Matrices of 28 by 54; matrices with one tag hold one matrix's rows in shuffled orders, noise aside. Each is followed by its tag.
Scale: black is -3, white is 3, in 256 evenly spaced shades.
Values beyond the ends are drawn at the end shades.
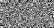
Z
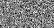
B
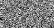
Z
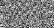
Z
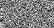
Z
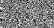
Z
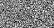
B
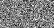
B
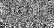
Z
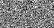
B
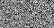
B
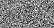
B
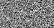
B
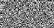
Z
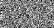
Z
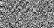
Z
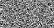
Z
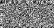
Z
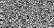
Z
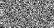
Z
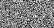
B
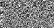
Z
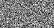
B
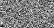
Z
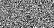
B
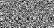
Z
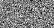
B
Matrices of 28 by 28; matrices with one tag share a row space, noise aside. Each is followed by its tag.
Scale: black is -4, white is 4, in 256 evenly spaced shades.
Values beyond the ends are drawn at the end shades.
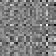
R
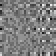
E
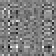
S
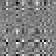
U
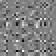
U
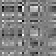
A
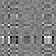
S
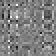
S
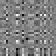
U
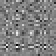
U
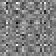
U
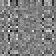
S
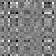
S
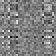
S
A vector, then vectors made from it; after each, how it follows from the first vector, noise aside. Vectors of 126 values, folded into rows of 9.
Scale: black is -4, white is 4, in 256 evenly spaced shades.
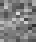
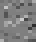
partly zeroed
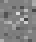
partly zeroed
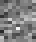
reversed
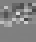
partly zeroed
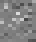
partly zeroed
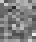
wrapped around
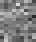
wrapped around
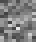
reversed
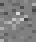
partly zeroed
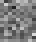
wrapped around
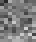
wrapped around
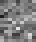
reversed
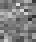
wrapped around
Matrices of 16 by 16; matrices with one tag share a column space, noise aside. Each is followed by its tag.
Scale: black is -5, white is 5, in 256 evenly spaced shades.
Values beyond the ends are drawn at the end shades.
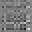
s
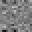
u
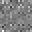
u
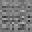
s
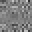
u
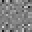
u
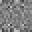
u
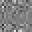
u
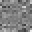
u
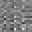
s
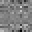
u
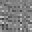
s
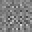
s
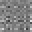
s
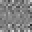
u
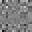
u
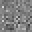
s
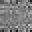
u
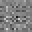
s
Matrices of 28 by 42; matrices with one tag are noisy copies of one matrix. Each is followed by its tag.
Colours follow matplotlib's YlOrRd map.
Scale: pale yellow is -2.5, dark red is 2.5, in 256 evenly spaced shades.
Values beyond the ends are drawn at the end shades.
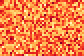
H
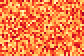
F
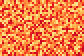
H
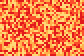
F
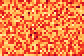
H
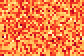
F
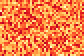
F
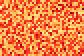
H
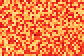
H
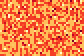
F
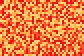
H
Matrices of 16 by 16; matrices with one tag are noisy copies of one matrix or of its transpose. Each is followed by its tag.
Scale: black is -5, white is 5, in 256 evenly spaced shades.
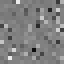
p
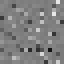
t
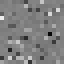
p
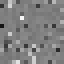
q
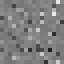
t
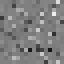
t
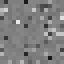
q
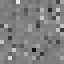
p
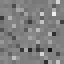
t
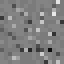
t
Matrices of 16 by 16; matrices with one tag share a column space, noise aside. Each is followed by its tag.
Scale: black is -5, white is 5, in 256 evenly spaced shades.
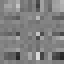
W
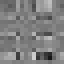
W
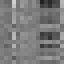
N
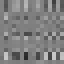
W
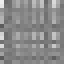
N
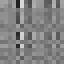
N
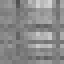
N
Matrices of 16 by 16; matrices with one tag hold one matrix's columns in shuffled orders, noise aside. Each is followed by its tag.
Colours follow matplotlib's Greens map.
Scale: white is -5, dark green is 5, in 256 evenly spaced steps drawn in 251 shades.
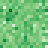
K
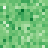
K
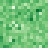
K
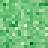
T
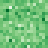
K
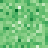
K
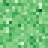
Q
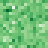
K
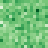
K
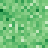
K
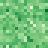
K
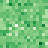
T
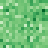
K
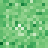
T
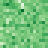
Q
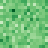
K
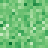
T
